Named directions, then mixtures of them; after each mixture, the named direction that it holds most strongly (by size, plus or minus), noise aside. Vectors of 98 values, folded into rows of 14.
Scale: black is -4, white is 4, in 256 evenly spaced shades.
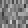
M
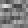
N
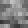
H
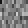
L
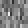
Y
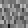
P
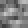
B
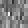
Y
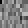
L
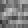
B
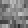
H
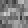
B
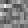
N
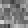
H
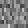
P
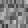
M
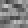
N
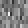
Y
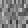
M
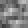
B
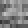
H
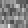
P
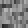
N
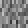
M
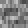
B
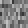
Y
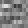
N
